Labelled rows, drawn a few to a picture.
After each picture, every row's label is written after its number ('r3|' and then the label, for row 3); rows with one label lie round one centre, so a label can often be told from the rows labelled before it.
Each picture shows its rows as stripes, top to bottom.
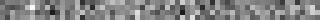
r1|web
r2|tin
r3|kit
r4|web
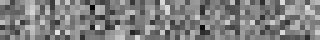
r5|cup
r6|tin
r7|tin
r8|cup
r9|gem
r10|tin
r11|cup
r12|web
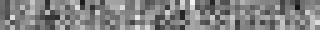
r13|web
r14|web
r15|tin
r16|kit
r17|cup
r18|kit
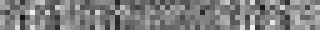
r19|gem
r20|cup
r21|tin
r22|gem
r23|gem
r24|gem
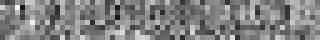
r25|tin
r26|gem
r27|gem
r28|gem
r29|tin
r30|cup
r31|web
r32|kit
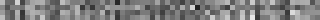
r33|gem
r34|web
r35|gem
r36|gem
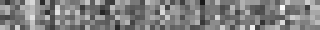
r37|tin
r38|cup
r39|cup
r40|tin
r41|cup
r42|gem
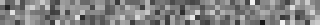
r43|gem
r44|tin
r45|kit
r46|web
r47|cup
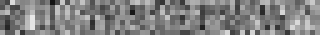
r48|kit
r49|cup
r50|cup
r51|tin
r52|tin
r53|tin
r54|gem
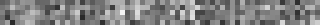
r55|web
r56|kit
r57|web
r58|web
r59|cup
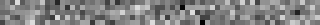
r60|gem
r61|kit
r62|web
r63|cup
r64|tin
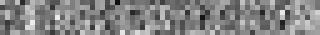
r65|gem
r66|tin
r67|cup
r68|cup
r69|tin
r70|tin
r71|kit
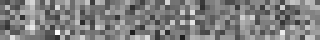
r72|tin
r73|cup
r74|web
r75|gem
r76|web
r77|tin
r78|cup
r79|kit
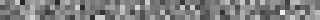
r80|gem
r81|web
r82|cup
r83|tin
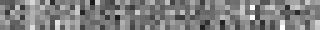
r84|tin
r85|gem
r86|web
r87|gem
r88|cup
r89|cup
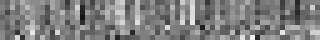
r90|web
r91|web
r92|web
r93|web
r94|web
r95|tin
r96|cup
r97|gem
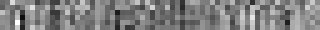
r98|kit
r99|tin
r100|gem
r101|gem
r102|gem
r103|gem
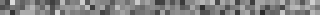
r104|kit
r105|tin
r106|cup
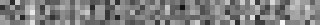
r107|gem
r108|tin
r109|tin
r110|gem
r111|cup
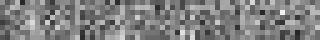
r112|gem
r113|kit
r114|cup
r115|web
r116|tin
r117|cup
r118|web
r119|web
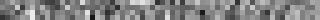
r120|kit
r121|gem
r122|tin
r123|tin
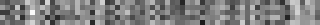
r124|tin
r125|gem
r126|tin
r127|gem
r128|tin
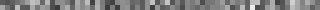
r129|tin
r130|gem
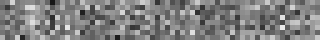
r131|kit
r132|tin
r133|web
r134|cup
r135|tin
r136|cup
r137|web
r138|gem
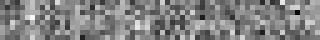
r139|cup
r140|tin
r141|web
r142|tin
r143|kit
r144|kit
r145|cup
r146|web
